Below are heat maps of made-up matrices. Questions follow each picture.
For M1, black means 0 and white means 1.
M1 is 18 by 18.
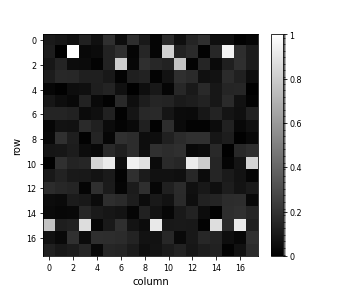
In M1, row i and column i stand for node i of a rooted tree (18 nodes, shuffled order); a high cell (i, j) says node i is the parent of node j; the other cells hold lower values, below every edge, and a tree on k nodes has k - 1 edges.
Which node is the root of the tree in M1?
1
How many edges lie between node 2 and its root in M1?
1
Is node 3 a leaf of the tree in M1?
yes
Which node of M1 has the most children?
10
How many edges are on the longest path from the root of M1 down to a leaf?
2
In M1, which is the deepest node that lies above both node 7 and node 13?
10
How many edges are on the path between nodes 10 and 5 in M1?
1
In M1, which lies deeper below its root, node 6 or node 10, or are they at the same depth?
node 6
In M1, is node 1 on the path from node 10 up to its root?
yes
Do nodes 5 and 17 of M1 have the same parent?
yes
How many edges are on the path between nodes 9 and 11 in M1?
4
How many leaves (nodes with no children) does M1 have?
14
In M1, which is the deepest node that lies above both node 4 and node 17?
10
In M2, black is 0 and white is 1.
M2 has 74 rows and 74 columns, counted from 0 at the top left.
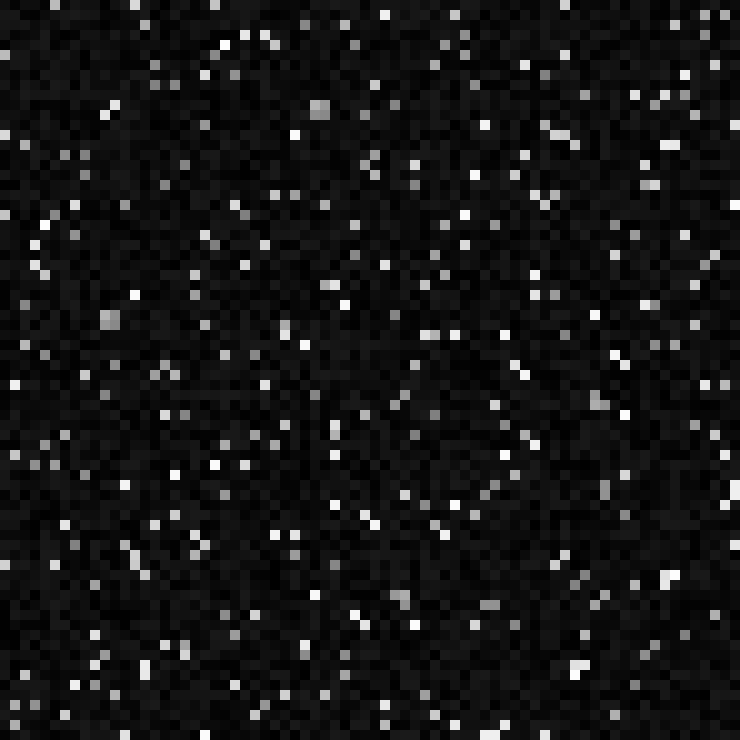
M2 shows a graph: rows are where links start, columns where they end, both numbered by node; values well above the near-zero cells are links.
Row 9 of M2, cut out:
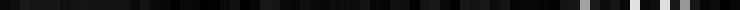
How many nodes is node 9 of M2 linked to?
4
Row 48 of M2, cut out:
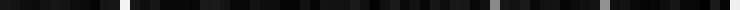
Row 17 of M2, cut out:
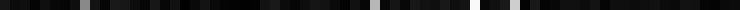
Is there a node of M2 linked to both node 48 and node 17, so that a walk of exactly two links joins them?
no
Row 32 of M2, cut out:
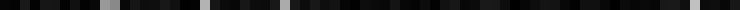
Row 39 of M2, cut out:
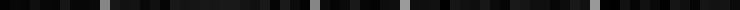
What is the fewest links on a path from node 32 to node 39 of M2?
2
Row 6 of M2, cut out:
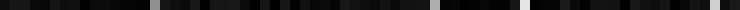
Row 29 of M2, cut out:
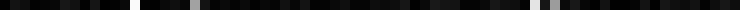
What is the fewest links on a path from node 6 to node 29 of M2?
5
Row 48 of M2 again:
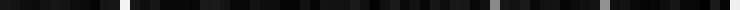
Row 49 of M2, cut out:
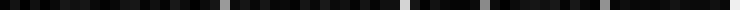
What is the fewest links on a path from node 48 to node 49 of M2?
1
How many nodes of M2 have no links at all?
0
